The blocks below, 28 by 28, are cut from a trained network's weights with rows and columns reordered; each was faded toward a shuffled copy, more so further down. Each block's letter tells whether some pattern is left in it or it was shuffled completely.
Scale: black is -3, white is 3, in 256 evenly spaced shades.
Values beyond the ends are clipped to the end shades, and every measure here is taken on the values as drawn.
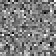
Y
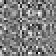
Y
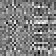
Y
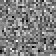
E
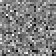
E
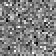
E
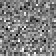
E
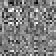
Y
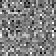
Y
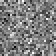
E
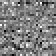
Y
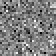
E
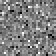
E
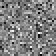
Y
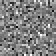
E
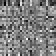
Y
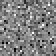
E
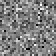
E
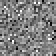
E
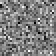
E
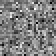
Y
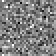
E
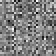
Y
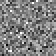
E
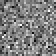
E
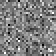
Y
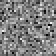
E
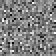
E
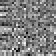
Y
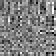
Y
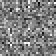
Y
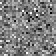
E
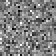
E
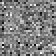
Y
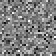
E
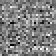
Y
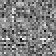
Y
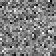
E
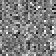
Y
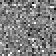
E
